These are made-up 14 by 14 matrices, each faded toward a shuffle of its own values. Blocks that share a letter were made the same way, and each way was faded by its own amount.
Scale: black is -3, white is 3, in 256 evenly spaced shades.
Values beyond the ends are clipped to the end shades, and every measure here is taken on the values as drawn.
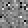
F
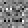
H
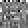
H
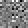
H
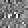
H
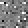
F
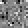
F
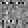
F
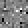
F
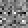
H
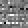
H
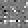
H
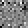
F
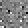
F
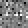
F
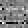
H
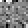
H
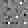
F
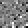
F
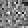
H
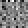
H
